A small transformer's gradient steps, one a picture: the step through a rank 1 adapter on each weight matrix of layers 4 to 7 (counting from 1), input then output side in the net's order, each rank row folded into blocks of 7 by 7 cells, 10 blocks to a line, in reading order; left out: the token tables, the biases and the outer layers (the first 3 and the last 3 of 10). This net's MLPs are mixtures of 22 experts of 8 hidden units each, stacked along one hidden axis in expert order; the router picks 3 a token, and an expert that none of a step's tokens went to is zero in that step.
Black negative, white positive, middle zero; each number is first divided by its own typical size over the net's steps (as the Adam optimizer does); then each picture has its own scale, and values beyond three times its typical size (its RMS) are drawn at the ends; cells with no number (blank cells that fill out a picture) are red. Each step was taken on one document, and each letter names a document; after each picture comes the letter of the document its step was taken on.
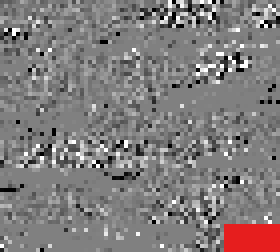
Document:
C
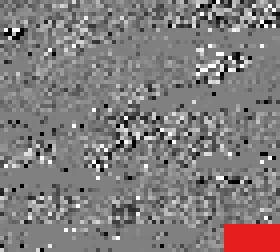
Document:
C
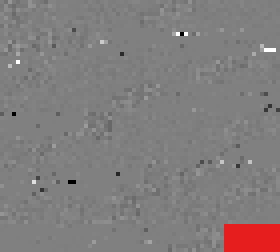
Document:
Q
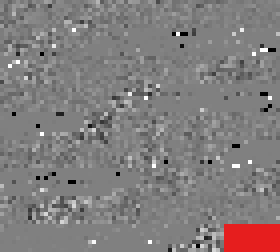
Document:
Q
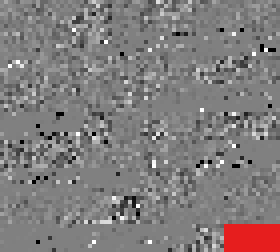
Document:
Q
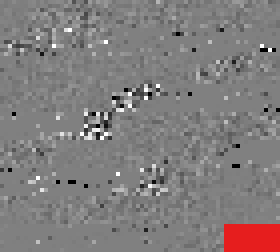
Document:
Q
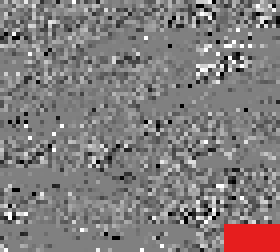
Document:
C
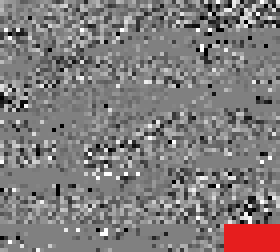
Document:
C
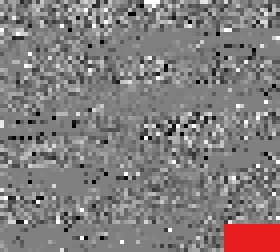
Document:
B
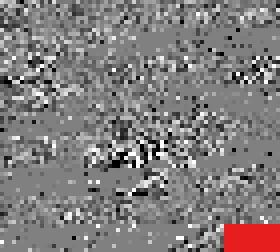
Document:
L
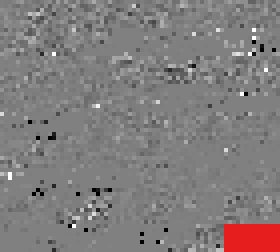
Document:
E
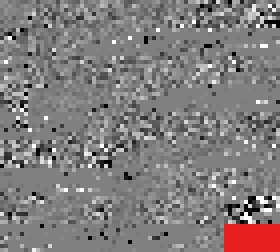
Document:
C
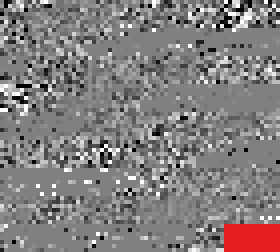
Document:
L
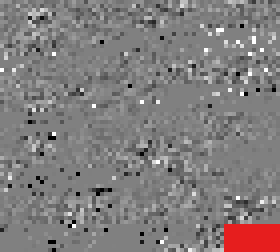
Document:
E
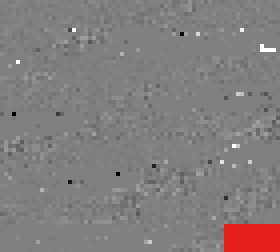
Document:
Q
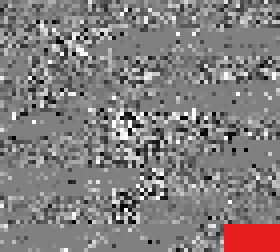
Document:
L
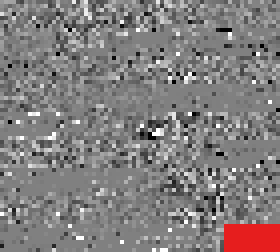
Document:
B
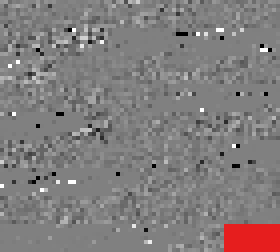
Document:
Q
